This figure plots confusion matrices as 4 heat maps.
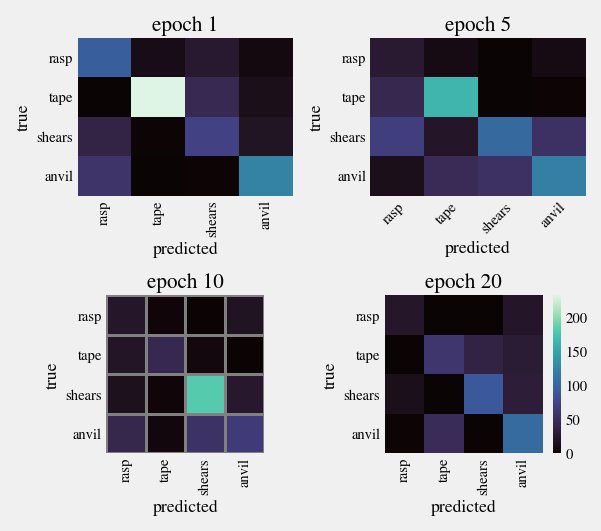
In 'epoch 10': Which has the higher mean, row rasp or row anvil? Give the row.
anvil
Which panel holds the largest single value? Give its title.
epoch 1
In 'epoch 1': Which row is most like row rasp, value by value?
shears
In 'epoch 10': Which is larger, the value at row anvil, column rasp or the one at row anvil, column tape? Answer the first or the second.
the first
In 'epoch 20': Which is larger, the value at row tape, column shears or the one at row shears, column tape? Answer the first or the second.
the first
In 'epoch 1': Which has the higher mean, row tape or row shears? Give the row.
tape
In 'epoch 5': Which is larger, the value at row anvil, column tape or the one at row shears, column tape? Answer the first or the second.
the first
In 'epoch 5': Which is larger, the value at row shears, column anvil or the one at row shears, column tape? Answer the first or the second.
the first
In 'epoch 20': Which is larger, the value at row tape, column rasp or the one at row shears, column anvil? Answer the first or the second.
the second
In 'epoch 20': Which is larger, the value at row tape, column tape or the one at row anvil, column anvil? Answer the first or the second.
the second
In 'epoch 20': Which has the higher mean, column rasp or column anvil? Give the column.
anvil
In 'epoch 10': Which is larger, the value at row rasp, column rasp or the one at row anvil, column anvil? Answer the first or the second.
the second
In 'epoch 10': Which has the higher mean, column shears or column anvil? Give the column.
shears
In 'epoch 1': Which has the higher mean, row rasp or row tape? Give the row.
tape
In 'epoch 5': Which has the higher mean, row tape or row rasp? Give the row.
tape
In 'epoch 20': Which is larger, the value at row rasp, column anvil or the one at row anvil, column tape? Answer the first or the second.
the second
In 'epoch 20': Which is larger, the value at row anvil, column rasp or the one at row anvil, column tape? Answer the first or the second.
the second
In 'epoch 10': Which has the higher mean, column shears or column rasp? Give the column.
shears
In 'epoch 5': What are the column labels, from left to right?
rasp, tape, shears, anvil
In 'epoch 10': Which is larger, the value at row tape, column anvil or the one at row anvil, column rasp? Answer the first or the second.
the second
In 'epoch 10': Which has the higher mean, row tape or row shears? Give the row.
shears
